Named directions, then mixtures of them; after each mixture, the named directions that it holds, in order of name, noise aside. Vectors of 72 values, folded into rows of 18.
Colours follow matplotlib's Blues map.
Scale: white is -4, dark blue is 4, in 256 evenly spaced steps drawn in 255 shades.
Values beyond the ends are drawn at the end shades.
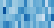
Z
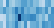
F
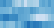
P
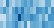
F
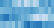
P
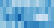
F, P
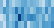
F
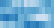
P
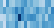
F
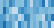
F, Z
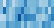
F, Z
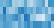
P, Z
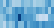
F, P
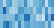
Z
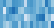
Z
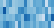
Z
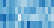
F, P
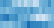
P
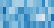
P, Z
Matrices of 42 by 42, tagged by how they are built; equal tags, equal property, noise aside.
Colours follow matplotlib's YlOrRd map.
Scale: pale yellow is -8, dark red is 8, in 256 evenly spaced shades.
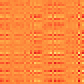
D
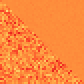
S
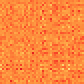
D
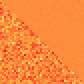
S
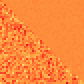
S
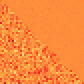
S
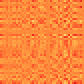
D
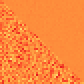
S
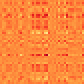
D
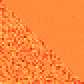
S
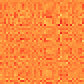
D
